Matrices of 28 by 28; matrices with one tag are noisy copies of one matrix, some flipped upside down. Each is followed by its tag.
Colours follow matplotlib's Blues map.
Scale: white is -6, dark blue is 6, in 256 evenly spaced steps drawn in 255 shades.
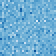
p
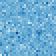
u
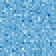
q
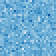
q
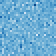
p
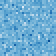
q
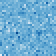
u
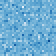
q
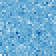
u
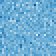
p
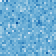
u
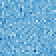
p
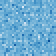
q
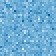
q
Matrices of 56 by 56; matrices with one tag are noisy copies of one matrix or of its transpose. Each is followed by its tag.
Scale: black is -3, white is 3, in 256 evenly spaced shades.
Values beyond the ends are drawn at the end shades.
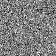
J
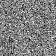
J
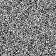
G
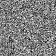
J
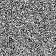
J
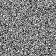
G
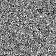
J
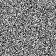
G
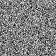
G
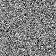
G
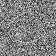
G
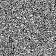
J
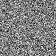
G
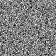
G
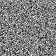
G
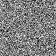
G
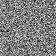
G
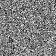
J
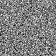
G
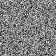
G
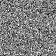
J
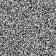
G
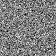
G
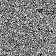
J
